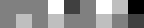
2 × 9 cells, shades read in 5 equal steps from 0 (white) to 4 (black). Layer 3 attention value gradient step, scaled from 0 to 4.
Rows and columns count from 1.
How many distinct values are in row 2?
3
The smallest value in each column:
2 1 2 0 2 2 0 1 3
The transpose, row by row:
2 2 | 2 1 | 2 2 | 0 1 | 3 2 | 2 2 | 0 1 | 1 2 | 4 3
